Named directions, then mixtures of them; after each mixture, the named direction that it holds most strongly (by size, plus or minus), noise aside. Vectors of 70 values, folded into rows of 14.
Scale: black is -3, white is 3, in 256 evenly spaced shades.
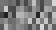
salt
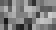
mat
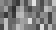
salt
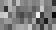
salt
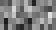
mat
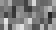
mat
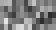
mat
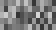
salt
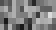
mat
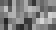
mat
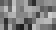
mat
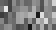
salt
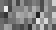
salt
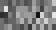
salt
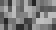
mat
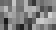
mat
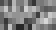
mat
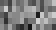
mat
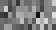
salt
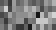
mat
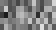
salt
